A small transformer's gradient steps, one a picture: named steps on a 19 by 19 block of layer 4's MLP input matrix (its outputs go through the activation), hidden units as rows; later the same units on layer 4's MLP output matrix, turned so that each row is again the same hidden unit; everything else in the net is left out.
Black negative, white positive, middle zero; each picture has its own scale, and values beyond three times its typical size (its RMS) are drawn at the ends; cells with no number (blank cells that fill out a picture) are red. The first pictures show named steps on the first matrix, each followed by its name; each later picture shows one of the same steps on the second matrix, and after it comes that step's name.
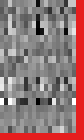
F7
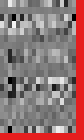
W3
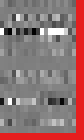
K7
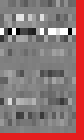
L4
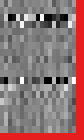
W3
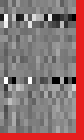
W3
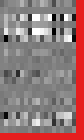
L4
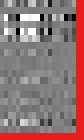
K7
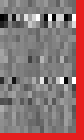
W3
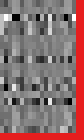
F7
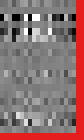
L4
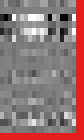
L4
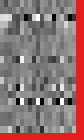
F7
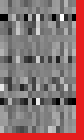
F7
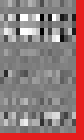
L4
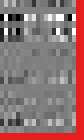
K7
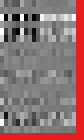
L4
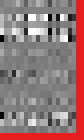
L4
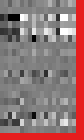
L4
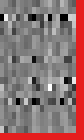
F7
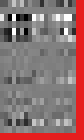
K7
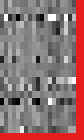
F7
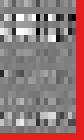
L4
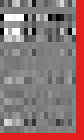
K7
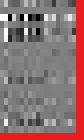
K7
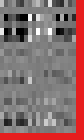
K7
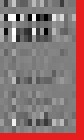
K7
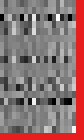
F7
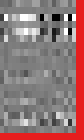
L4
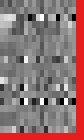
F7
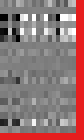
K7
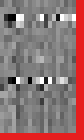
W3
